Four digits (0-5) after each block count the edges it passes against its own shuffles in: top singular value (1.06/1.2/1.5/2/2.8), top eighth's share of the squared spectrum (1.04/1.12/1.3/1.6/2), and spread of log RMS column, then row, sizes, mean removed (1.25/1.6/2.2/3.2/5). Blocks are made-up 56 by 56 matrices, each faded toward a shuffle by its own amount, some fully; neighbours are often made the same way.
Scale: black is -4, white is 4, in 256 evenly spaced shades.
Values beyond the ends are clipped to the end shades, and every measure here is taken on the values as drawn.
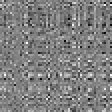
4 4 3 3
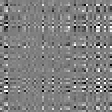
5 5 4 4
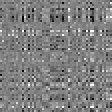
5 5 3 3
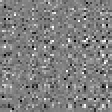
4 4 2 2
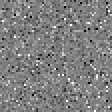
0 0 0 0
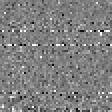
3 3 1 3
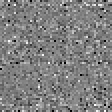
2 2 1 2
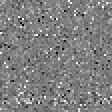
1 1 0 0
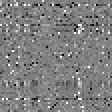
4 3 0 2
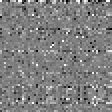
4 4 1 3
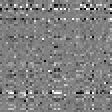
4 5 2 3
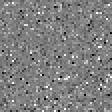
0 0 0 0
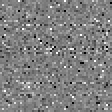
3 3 1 1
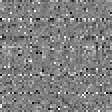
4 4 2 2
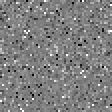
1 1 0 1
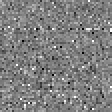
1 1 0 1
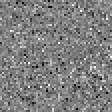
0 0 0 1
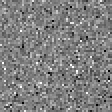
0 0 0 0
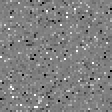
1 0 0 0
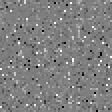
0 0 0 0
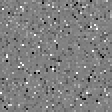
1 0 0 0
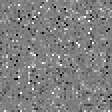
3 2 1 1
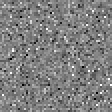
2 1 0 0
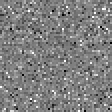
2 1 0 1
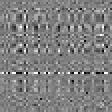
5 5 3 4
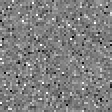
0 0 0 0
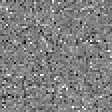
1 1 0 1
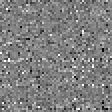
2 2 2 2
